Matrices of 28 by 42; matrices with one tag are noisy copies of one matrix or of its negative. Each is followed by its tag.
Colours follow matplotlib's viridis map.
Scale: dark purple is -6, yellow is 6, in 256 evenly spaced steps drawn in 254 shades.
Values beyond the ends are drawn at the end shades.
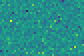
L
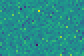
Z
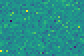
L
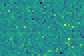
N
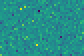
Z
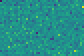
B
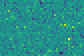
N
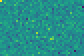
B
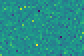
Z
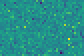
N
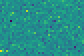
L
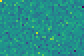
B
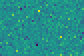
Z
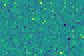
N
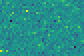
L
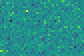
L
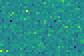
L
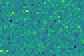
L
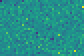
B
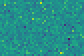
N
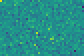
B
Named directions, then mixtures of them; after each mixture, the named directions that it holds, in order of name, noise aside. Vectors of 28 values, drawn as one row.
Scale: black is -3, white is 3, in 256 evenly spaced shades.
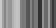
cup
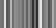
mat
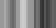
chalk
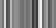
mat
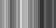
chalk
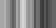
chalk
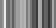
chalk, mat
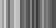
cup, mat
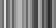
chalk, mat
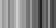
chalk, cup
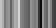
cup, mat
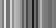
cup, mat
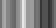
chalk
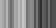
chalk, cup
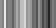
chalk, mat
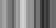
chalk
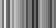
cup, mat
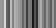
cup, mat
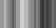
chalk
